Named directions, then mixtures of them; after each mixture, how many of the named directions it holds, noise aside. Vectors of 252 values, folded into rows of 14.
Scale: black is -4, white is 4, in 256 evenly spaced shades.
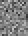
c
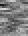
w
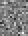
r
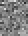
three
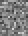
two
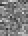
three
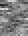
one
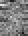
two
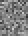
two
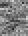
two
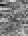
two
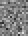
one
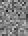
one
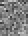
three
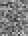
three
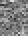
two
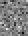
one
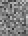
two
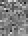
two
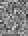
two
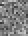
three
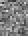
three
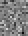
one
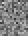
two
